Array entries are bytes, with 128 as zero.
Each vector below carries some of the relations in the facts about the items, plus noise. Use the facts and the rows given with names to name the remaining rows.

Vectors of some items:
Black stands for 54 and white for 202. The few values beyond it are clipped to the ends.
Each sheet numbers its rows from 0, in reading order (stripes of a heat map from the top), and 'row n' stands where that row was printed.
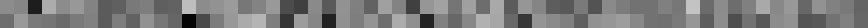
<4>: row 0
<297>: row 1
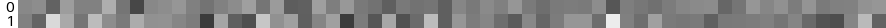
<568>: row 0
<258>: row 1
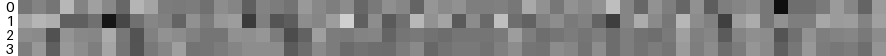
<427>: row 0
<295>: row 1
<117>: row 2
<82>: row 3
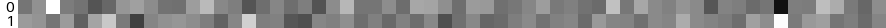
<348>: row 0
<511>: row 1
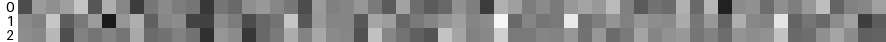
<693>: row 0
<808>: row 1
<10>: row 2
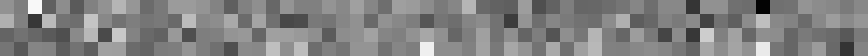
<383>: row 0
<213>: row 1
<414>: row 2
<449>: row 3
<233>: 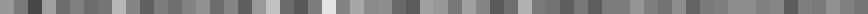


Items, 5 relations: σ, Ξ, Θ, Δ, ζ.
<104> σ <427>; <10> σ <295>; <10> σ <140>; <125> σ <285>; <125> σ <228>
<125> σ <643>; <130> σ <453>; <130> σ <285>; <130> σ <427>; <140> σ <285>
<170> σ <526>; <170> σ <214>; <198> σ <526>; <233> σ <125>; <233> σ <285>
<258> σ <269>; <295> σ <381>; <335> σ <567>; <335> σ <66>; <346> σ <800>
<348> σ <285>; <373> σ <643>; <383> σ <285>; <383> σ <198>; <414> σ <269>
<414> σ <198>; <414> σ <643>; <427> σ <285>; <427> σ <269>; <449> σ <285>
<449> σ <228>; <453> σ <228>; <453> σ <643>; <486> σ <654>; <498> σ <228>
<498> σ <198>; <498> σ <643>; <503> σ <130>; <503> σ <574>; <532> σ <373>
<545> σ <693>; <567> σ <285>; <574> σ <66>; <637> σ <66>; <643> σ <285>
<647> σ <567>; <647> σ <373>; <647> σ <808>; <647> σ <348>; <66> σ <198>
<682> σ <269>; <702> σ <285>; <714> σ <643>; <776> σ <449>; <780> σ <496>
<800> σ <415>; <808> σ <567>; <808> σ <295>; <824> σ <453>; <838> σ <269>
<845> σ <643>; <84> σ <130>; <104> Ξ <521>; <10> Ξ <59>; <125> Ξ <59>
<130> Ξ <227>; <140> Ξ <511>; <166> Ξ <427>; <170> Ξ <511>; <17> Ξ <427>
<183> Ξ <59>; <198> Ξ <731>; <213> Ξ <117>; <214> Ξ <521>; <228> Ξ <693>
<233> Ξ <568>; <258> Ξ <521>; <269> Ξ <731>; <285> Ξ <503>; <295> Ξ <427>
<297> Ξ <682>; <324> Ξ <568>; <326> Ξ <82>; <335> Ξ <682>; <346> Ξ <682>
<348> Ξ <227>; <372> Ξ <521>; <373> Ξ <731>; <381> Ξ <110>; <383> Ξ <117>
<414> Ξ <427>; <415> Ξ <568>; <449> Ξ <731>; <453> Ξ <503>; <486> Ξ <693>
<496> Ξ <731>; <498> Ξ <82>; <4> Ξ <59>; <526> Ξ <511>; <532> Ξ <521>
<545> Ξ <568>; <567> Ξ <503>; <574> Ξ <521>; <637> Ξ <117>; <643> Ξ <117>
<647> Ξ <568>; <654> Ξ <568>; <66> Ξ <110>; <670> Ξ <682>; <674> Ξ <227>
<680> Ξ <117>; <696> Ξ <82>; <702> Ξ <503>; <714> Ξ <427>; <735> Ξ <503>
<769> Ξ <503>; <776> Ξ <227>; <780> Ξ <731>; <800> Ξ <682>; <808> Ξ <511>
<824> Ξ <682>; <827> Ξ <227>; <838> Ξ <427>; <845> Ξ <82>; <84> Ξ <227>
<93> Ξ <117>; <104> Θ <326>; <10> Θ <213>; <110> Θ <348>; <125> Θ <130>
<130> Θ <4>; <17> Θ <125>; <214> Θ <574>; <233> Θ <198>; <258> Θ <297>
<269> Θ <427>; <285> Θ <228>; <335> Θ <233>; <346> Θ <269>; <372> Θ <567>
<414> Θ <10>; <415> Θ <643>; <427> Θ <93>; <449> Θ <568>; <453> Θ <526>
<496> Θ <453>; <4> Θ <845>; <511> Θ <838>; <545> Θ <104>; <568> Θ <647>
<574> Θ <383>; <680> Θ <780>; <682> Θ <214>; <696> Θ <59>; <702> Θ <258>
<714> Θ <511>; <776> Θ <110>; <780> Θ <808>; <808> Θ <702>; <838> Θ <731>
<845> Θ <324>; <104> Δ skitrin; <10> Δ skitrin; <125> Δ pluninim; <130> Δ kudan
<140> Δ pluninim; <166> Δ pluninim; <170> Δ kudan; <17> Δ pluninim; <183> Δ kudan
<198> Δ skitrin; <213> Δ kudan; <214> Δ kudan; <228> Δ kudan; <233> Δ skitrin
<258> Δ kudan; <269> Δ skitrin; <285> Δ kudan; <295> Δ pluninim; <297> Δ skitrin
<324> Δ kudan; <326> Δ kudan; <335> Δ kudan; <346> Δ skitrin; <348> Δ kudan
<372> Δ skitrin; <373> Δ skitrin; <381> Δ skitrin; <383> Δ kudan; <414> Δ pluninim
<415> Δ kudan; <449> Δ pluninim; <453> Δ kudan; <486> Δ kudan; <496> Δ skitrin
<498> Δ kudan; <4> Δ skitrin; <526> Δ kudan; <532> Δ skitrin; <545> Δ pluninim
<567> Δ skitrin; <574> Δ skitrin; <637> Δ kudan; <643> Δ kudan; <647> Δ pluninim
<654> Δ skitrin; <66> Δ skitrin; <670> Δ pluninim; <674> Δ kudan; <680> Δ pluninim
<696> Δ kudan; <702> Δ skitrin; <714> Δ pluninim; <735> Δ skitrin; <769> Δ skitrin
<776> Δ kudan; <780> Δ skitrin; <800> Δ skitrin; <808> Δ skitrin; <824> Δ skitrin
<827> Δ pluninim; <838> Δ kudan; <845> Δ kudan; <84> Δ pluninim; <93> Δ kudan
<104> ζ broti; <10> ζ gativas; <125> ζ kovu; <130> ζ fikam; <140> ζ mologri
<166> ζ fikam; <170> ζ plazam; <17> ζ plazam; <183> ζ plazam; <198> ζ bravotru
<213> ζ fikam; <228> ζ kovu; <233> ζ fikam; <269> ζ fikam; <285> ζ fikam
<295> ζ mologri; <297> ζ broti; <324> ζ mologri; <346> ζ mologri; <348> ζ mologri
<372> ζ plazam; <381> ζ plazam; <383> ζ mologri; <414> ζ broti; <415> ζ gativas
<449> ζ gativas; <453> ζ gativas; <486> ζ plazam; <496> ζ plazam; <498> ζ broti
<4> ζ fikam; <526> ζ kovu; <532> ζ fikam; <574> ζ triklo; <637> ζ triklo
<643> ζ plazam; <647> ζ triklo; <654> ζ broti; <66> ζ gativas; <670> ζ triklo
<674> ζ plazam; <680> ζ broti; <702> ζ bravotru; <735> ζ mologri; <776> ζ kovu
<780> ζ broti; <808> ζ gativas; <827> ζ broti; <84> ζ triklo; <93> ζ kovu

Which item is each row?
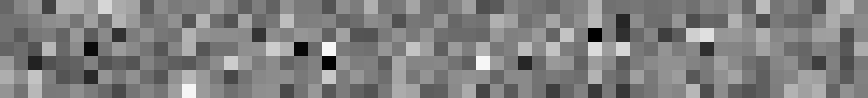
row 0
<637>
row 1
<682>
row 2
<17>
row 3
<285>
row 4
<680>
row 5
<140>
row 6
<324>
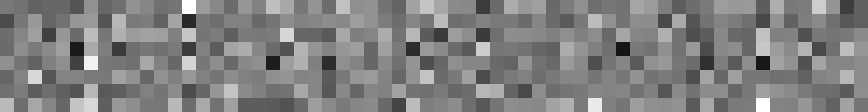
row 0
<125>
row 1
<104>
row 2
<526>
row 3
<545>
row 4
<93>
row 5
<335>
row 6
<827>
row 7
<838>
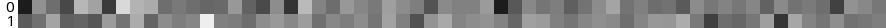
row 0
<574>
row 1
<776>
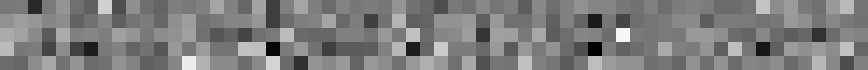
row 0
<670>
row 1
<735>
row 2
<198>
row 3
<346>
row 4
<130>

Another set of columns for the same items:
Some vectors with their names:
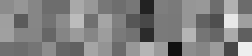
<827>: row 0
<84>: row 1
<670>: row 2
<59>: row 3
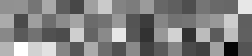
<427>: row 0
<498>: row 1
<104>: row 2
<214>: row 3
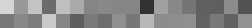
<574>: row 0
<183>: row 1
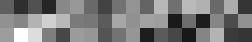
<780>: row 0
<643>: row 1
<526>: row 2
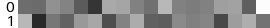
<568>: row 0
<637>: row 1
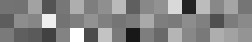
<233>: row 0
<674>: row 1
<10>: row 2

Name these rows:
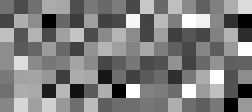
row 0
<714>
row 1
<654>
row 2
<383>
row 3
<503>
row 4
<269>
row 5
<228>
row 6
<415>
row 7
<381>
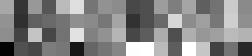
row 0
<702>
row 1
<414>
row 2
<647>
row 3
<486>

